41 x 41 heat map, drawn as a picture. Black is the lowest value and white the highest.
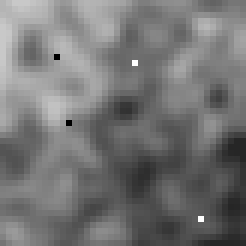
Mirror symmetry: none. Grain: blotchy. Lone odd cells: 4, 2 higher and 2 lower than their neighbours. Histogram: bell-shaped. Slope: up to the top left. Ninth with the highest average: top left.
